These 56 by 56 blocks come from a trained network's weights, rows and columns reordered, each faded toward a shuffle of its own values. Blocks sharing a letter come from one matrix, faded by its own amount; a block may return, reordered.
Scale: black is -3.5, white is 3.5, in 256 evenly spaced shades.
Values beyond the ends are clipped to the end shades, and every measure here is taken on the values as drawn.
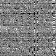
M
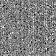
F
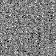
F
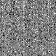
F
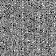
F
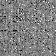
F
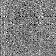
F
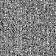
F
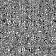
F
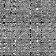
M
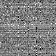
M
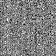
F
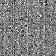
F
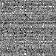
M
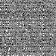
M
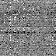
M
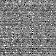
M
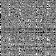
M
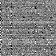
M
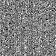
F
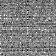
M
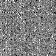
F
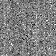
F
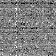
M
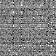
M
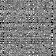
M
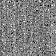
F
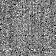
F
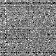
M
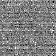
M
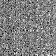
F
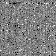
F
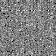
F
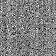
F
